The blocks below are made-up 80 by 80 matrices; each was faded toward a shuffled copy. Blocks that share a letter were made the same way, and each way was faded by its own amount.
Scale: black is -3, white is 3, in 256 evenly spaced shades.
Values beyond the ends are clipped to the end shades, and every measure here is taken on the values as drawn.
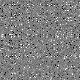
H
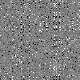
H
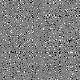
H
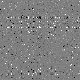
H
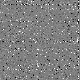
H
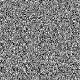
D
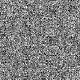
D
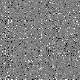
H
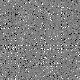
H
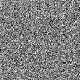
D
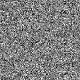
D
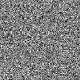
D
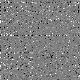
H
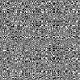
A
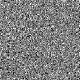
D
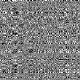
A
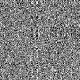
D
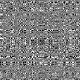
A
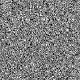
D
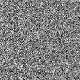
D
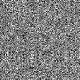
D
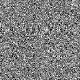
D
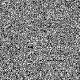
D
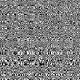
A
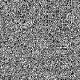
D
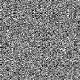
D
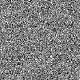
D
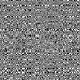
A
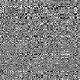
A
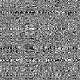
A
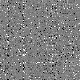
H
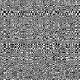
A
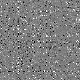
H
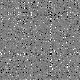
H
